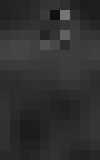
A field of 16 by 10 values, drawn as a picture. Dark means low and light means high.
Average level on the scale: 20%. Histogram: skewed, a long tail of high values. Odd patch: rougher, in the top middle. Roughest part: top middle. Stripes: none.
